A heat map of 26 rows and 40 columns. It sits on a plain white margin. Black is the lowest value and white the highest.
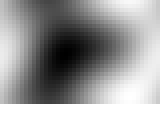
No regular stripes run through it. The centre is the ninth with the lowest average. The ninth with the highest average is the bottom right. No lone cell stands out from its neighbours.
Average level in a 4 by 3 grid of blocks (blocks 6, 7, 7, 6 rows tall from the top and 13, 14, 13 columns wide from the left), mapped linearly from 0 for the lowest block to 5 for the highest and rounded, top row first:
2 2 4 | 3 0 3 | 2 0 4 | 2 2 5
